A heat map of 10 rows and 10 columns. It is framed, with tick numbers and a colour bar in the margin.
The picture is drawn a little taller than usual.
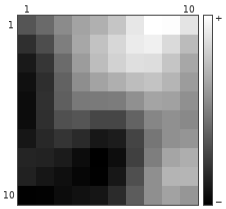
There are no lone odd cells. The bottom left is the smoothest part. Neither half mirrors the other. The top right is the ninth with the highest average. No regular stripes run through it. The field climbs toward the top right.
